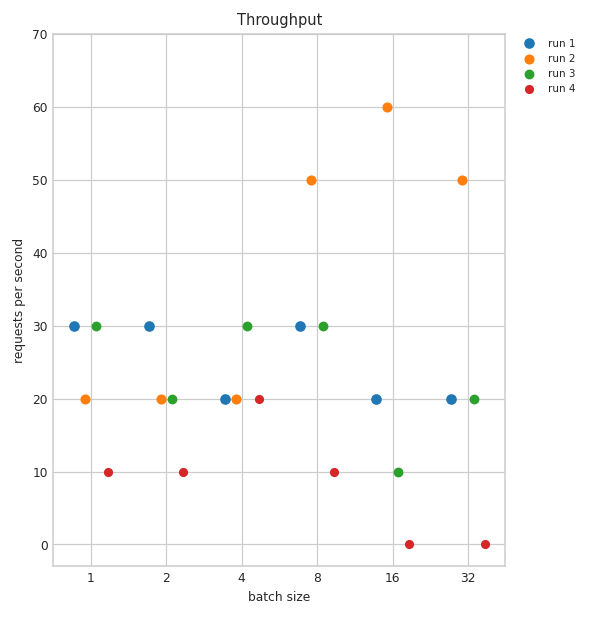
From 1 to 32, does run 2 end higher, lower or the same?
higher
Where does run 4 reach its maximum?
4
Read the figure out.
Title: Throughput
x-axis: batch size, ticks 1 2 4 8 16 32
y-axis: requests per second, ticks 0 10 20 30 40 50 60 70
Legend: run 1, run 2, run 3, run 4
Values:
run 1: 30 30 20 30 20 20
run 2: 20 20 20 50 60 50
run 3: 30 20 30 30 10 20
run 4: 10 10 20 10 0 0
